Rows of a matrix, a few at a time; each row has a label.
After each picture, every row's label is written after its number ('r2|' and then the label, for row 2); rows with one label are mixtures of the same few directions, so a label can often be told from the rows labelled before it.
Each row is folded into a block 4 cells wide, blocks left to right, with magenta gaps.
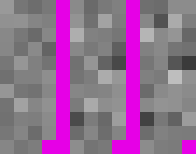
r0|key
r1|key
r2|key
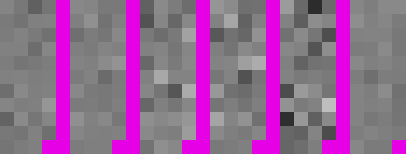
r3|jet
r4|key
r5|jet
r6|key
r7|jet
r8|jet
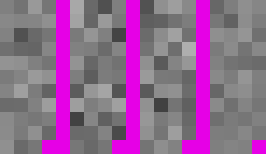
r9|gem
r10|jet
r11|key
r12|key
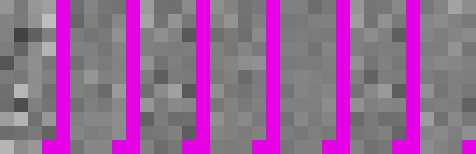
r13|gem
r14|jet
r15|jet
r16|key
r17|jet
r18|jet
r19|jet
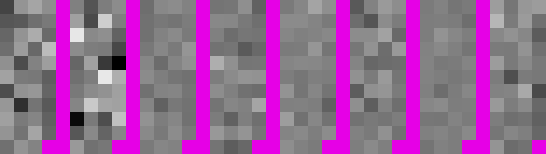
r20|key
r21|key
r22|key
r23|gem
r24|jet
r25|key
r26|gem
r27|jet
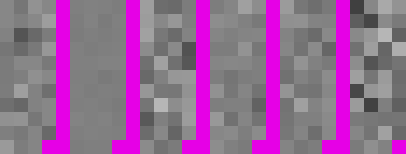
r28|gem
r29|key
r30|key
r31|jet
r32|key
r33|key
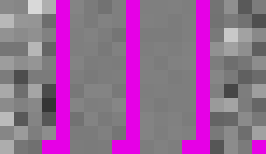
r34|jet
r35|jet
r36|key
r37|gem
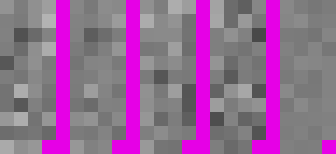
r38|gem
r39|gem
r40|jet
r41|jet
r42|key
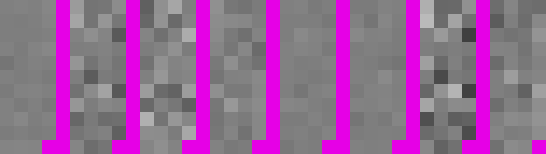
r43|gem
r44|jet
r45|jet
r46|key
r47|gem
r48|key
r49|jet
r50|jet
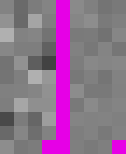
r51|key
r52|key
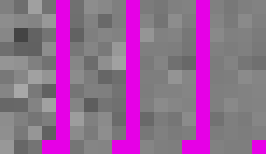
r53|gem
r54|key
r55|key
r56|key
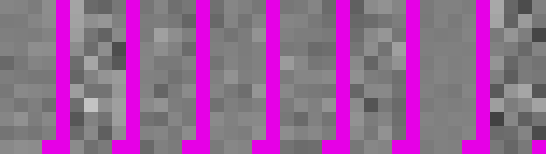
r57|gem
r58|key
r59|gem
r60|jet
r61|gem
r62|key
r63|jet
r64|jet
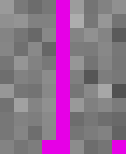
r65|key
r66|jet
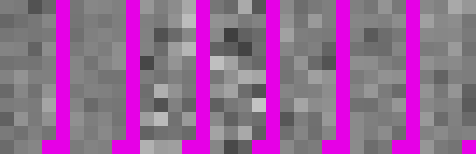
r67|jet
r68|key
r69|gem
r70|gem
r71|key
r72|gem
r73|jet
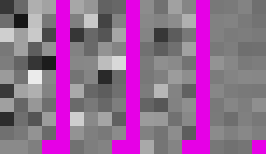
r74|key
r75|key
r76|gem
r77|gem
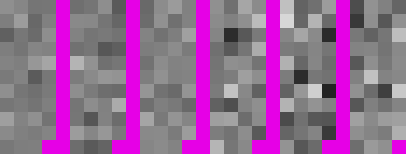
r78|key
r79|gem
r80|jet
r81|gem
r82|jet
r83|jet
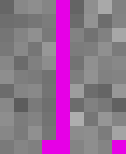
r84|key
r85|jet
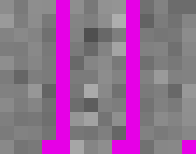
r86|jet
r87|gem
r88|jet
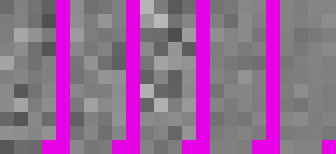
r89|gem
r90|key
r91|key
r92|key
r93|gem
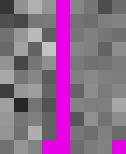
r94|key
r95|jet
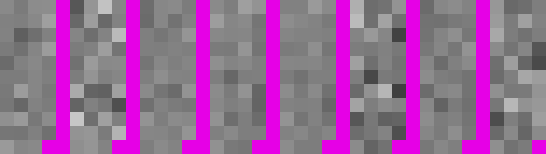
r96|gem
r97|jet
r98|jet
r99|jet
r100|jet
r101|jet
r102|key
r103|key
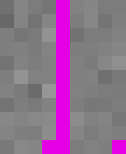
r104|jet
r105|key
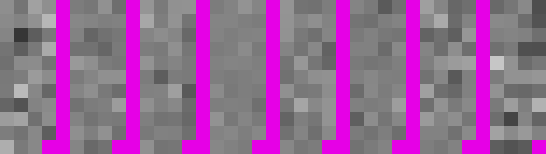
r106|gem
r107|gem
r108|jet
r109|jet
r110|key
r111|jet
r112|key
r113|gem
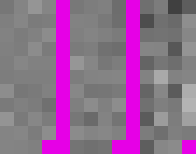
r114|jet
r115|gem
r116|jet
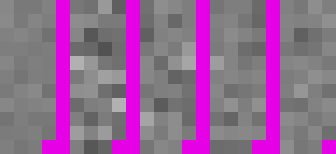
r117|jet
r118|gem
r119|key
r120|gem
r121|gem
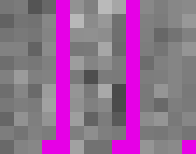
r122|jet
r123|jet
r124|gem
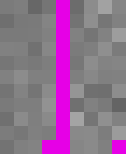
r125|jet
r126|jet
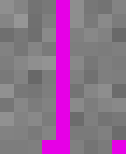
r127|key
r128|jet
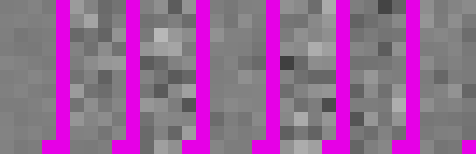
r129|gem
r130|key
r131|gem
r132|key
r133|gem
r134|jet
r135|jet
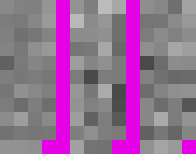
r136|gem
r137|jet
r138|gem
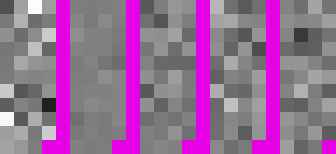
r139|jet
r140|key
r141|key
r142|key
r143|gem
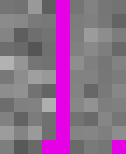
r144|gem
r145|gem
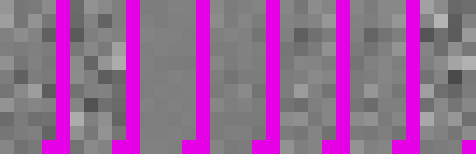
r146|jet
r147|key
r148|key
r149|jet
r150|gem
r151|gem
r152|key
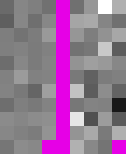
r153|jet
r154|jet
